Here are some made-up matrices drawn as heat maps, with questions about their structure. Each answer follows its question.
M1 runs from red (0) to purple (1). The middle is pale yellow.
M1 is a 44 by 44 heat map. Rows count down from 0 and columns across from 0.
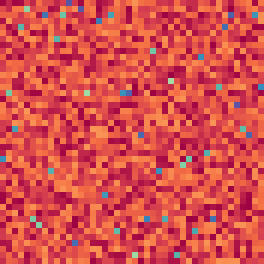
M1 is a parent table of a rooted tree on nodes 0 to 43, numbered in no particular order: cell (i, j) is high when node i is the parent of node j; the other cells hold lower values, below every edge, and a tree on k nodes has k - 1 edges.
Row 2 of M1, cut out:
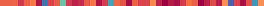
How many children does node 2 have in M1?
5
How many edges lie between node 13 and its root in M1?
2
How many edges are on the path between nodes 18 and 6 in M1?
7
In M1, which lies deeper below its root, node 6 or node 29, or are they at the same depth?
the same depth
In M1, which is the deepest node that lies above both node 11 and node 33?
1
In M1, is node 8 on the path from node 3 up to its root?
no
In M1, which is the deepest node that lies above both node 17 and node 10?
2
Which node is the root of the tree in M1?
15
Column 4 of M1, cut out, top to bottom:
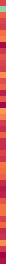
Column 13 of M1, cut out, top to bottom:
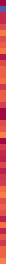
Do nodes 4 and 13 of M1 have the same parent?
yes
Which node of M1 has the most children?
2
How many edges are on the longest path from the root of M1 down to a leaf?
6
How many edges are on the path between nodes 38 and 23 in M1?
4
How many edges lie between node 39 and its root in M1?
6
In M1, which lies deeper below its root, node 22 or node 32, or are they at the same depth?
the same depth
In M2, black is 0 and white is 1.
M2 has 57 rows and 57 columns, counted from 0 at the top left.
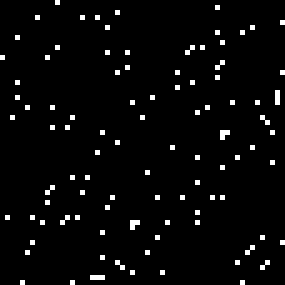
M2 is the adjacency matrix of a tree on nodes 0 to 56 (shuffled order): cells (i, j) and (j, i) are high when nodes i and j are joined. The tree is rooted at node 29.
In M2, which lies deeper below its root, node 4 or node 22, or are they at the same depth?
node 22
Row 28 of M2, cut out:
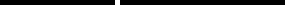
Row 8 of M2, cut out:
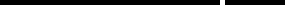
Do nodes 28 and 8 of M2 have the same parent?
no
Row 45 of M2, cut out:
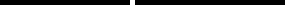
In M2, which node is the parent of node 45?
26
